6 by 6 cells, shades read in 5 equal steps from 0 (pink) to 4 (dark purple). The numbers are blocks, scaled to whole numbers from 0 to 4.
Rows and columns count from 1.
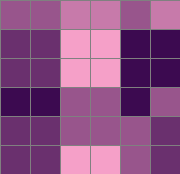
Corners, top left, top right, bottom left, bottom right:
2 1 3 3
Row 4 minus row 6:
1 1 2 2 2 -1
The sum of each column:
18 18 5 5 18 17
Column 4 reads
1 0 0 2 2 0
